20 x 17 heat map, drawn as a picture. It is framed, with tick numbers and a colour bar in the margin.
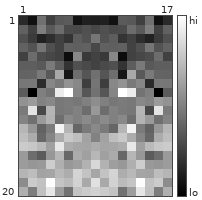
Slope: up to the bottom. Mirror symmetry: left to right. Histogram: bell-shaped. Odd rows or columns: none. Average level on the scale: 50%.
